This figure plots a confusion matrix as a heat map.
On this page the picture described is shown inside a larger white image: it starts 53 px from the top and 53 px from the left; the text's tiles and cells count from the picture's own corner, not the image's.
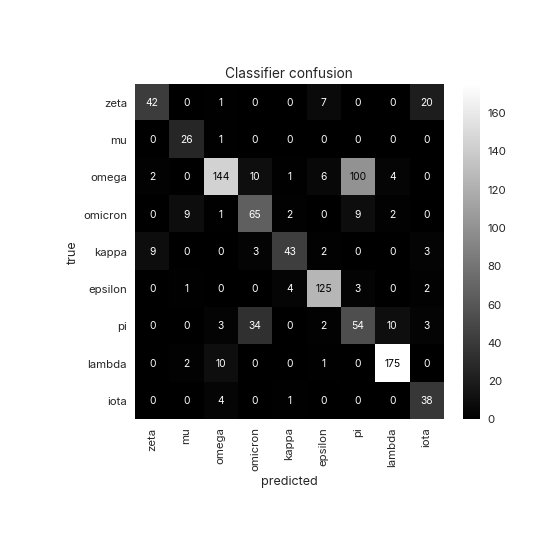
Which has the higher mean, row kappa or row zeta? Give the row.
zeta
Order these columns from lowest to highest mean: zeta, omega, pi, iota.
zeta, iota, omega, pi
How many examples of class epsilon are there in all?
135
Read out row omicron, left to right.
0 9 1 65 2 0 9 2 0
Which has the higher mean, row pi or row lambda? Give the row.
lambda
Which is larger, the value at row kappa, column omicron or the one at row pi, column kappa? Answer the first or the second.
the first
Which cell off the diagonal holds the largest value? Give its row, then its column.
omega, pi
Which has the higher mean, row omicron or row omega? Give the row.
omega
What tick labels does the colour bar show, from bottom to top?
0, 20, 40, 60, 80, 100, 120, 140, 160
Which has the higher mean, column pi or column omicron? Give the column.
pi
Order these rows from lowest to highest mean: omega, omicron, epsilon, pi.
omicron, pi, epsilon, omega
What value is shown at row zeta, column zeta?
42
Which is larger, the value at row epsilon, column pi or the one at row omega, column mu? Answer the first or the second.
the first
